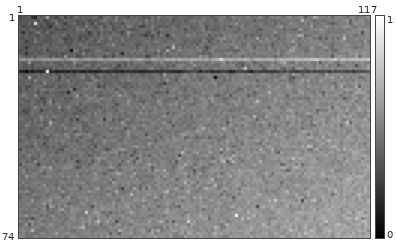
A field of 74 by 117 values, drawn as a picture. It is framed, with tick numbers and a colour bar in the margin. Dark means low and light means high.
Ninth with the highest average: bottom right. Ninth with the lowest average: top left. Odd lines: rows 15 and 19. Slope: up to the bottom right. Mirror symmetry: none. Stripes: none.
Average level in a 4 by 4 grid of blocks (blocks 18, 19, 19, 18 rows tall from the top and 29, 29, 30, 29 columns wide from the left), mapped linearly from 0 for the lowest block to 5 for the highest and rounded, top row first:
0 1 2 3 / 0 1 2 3 / 1 2 3 4 / 2 3 4 5
